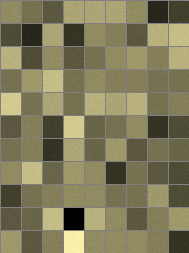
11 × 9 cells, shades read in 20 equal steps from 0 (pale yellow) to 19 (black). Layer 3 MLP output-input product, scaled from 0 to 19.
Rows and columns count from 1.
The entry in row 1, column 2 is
10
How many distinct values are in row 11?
6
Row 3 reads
5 13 8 12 10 8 7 9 5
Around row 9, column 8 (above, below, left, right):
12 9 10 13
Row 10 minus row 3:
7 -2 -4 7 -5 0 5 0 2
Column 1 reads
8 13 5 10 3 12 10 8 14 12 7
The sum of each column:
102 111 98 96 88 96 101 112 114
